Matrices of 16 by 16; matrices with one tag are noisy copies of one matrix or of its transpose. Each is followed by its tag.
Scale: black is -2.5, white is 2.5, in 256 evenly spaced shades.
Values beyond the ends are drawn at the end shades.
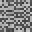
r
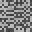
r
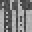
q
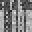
q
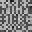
r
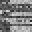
q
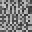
r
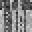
q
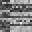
q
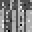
q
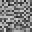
r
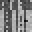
q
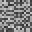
r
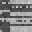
q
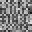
r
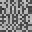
r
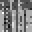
q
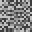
r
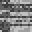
q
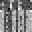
q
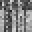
q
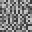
r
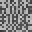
r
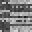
q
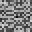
r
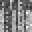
q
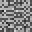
r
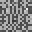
r
